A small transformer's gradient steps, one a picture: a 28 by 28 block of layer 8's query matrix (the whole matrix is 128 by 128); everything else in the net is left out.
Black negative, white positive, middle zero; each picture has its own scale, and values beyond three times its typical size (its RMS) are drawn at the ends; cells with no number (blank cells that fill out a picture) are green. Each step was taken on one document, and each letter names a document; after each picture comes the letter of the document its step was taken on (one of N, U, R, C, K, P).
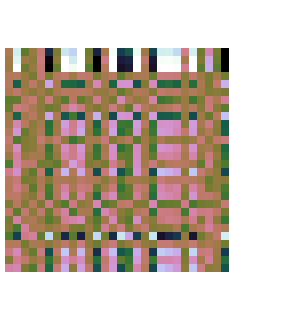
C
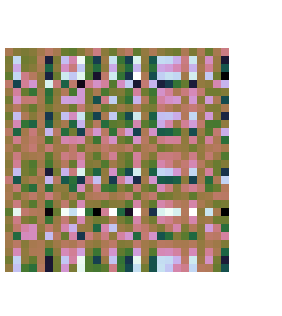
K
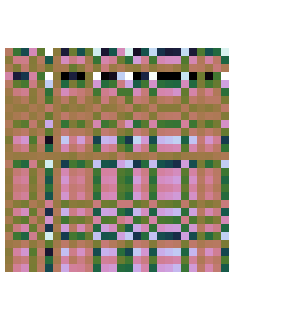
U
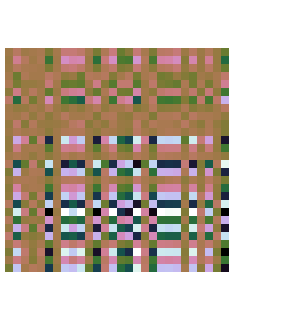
C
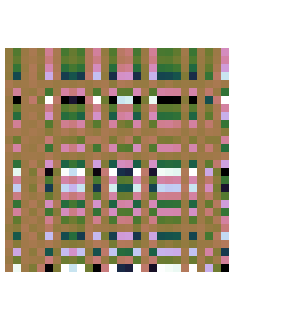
C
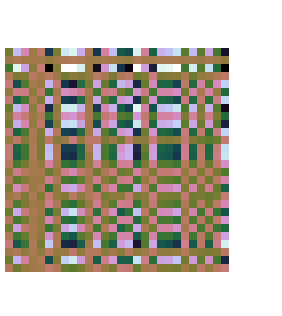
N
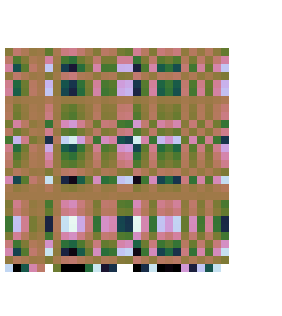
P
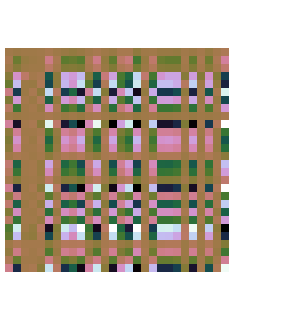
K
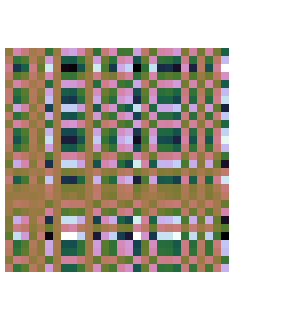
N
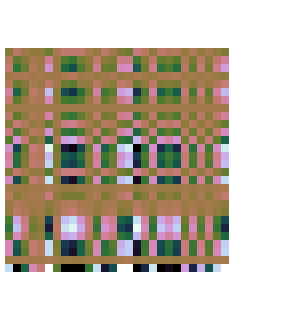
P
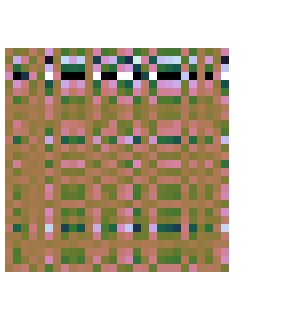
U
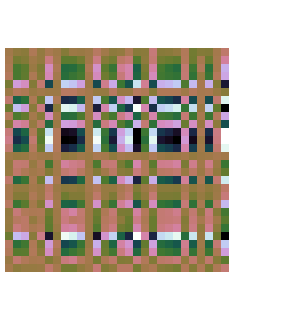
N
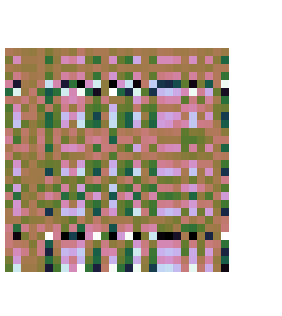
K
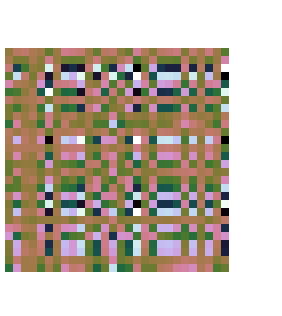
K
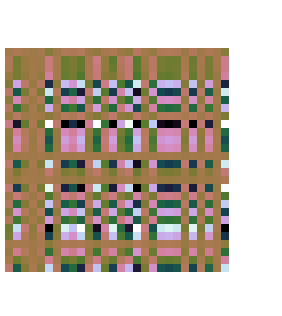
K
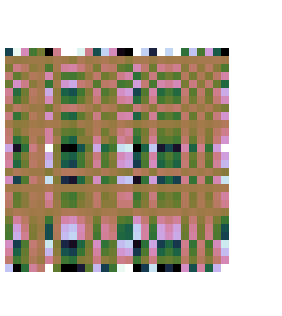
P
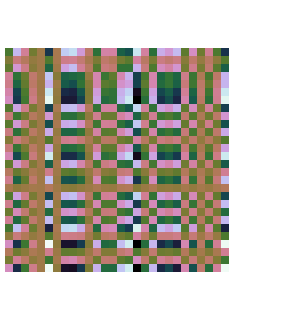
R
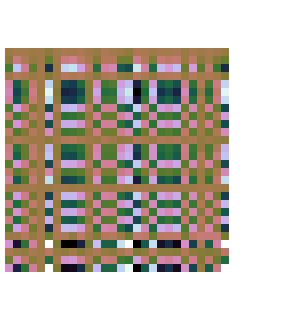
R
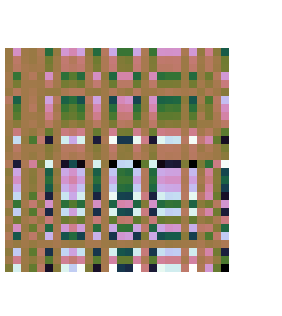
C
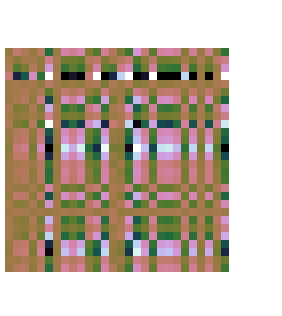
U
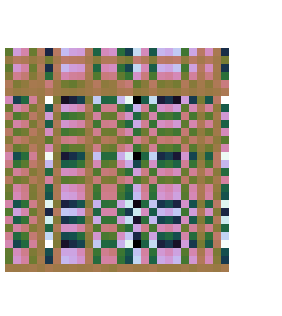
R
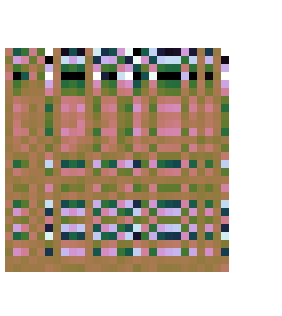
U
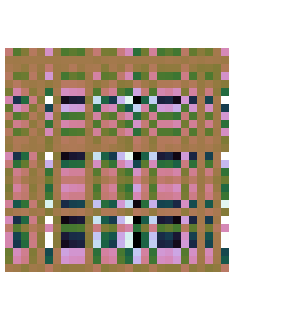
R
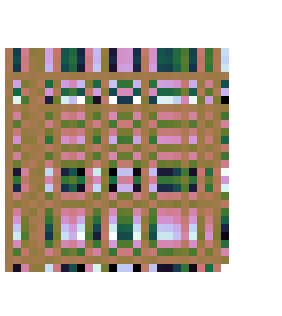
C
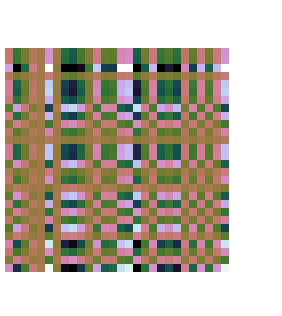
P
